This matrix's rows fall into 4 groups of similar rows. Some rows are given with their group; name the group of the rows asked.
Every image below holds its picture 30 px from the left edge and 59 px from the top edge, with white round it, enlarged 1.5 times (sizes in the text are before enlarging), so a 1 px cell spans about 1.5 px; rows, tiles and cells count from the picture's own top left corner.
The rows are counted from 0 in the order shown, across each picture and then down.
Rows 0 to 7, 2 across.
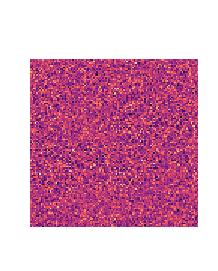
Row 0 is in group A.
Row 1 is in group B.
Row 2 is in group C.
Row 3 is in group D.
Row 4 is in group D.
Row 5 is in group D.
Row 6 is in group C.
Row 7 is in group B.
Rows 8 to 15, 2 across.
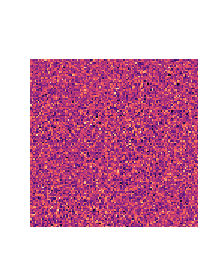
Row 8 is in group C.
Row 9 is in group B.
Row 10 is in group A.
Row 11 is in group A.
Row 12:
A
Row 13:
C
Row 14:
B
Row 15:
D
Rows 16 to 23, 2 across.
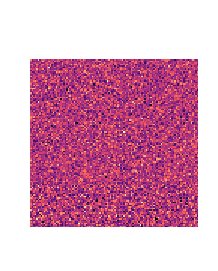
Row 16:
B
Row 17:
B
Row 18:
A
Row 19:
D
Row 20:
C
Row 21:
C
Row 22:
A
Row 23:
D
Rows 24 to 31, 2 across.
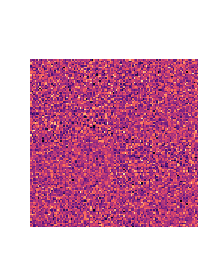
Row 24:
A
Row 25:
C
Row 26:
B
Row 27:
D
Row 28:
D
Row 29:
D
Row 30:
B
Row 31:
D
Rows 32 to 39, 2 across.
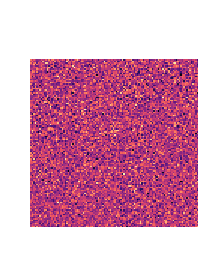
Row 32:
D
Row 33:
A
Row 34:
C
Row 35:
B
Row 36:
A
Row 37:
D
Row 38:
D
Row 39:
C
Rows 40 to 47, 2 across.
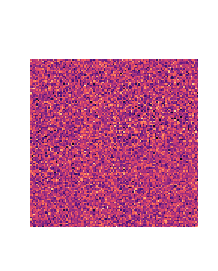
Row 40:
B
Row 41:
A
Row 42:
C
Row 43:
D
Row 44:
C
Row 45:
D
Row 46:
B
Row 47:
C
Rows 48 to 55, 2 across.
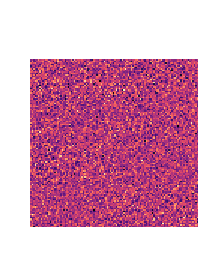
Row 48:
A
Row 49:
D
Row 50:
D
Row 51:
B
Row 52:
C
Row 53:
D
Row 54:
B
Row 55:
A
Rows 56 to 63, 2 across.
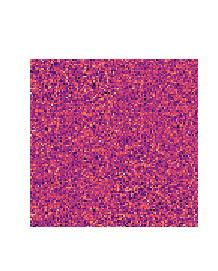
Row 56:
B
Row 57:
B
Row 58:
B
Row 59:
B
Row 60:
B
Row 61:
D
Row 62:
B
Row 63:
D
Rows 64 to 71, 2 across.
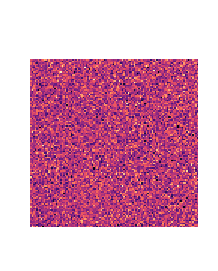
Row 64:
C
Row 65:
C
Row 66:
D
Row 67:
B
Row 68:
B
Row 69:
D
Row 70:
C
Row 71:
A
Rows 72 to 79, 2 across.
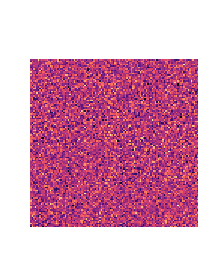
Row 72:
A
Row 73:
B
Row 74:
A
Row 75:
A
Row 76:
A
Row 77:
C
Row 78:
C
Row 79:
C
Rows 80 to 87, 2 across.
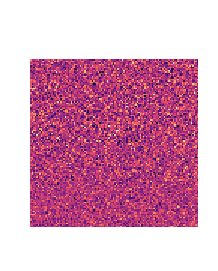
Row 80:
B
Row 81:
A
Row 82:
A
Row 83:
B
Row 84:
D
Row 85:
C
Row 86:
B
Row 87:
D
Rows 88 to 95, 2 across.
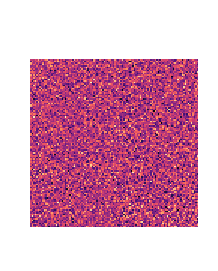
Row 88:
A
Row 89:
C
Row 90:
A
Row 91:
D
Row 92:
A
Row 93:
B
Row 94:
D
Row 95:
A
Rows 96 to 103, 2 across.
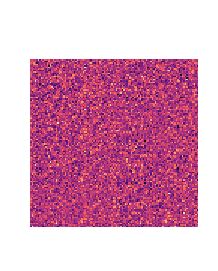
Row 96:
C
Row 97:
D
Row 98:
C
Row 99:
B
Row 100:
C
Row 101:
B
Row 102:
C
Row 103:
C
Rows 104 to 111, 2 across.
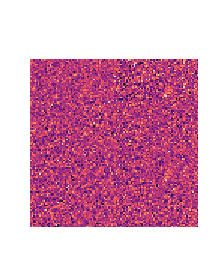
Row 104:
C
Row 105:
C
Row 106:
B
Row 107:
A
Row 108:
D
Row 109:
C
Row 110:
D
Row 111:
A
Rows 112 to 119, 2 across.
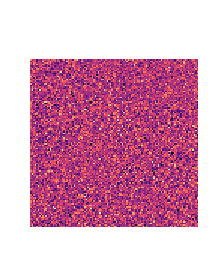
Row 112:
D
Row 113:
C
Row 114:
C
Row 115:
A
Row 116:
C
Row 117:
A
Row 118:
A
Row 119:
B
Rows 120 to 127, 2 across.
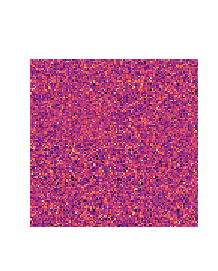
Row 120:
B
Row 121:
B
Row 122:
C
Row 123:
D
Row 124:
D
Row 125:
D
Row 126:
B
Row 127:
B
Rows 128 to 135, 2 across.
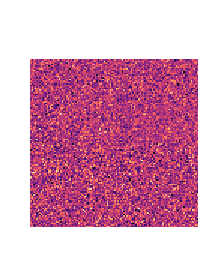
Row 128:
D
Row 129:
B
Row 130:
C
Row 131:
C
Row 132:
B
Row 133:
D
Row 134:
A
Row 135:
A
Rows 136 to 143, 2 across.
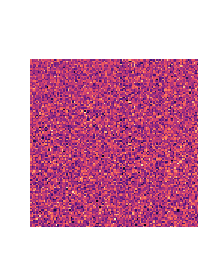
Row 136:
B
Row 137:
C
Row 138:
A
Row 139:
C
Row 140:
C
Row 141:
C
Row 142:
D
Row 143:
B
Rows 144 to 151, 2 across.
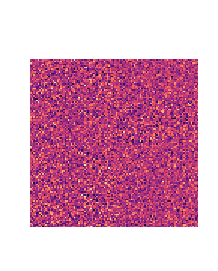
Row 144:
A
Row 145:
C
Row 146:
A
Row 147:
D
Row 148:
A
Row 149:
A
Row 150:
A
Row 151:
B
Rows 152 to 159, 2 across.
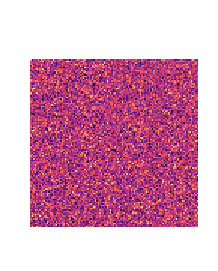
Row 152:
B
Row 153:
B
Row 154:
B
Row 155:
A
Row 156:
A
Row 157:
A
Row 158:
D
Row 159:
C
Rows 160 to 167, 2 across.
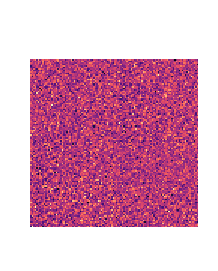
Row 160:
A
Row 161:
C
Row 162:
B
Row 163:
C
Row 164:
C
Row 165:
C
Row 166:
C
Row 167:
A
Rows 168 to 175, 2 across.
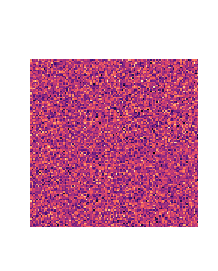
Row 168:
B
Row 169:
C
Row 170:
A
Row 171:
A
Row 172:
A
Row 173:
D
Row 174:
A
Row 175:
D
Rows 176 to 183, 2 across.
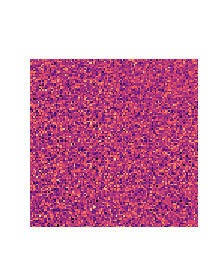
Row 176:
A
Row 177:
C
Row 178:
A
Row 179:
A
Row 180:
A
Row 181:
A
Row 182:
D
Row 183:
D
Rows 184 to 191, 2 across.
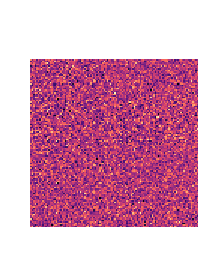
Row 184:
D
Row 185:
B
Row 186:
D
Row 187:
C
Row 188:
D
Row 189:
C
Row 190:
B
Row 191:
B
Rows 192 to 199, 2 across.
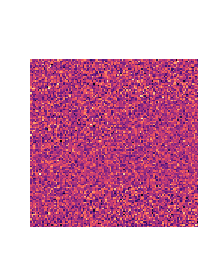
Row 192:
B
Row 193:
A
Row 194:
B
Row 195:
D
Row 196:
D
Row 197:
D
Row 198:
B
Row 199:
A
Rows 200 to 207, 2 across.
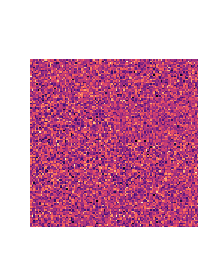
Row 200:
C
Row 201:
D
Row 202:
D
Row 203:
B
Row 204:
A
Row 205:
C
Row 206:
D
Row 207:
D
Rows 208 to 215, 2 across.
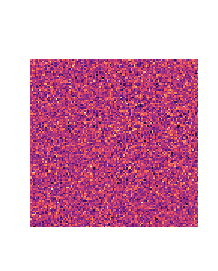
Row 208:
D
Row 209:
C
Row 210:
A
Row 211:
B
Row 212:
B
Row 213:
A
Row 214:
B
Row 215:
D
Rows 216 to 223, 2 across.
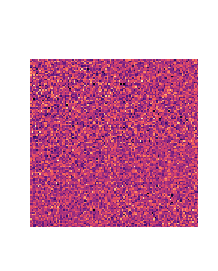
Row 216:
A
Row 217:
C
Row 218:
D
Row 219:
D
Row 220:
D
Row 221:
C
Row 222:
B
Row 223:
A
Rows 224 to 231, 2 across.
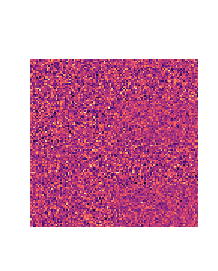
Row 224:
D
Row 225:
A
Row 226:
A
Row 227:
A
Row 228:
B
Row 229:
B
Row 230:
B
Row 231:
D
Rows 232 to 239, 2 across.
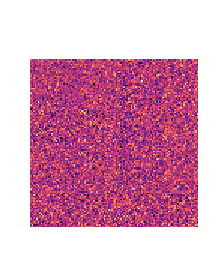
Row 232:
B
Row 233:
C
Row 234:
A
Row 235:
C
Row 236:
A
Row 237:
C
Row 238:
A
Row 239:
A
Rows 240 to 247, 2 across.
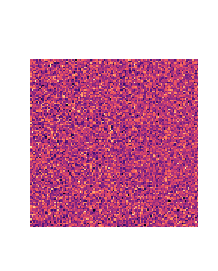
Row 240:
C
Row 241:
C
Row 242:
D
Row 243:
C
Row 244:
A
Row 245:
C
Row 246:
B
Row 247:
B
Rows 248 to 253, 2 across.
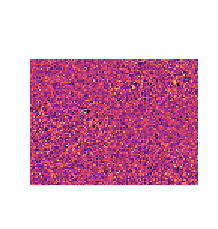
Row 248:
D
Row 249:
B
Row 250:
A
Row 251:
D
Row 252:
D
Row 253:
B
